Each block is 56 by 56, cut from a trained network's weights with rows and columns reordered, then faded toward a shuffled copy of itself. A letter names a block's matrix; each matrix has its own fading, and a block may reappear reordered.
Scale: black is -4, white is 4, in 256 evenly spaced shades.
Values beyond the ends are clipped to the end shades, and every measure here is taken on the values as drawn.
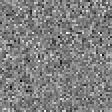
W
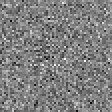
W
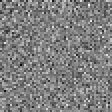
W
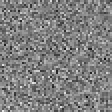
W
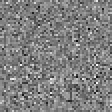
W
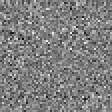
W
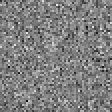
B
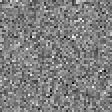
W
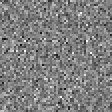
B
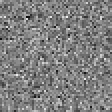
W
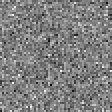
B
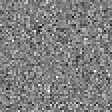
W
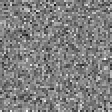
W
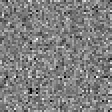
W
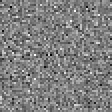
W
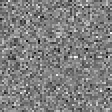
W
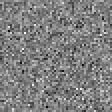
B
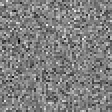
B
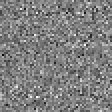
B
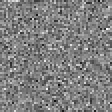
B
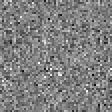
W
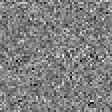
W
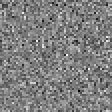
W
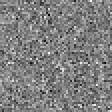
B
